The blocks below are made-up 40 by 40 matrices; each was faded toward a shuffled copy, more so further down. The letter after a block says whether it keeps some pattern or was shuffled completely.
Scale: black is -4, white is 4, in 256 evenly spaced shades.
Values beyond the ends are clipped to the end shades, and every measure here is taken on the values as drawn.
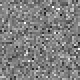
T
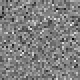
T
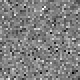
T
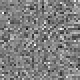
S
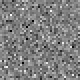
T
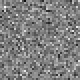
T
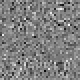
S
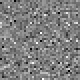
S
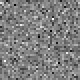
T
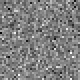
T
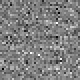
S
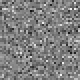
S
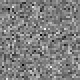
S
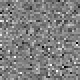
S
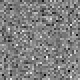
T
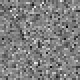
T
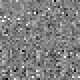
S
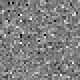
T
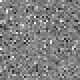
S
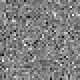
S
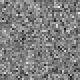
S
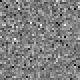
T
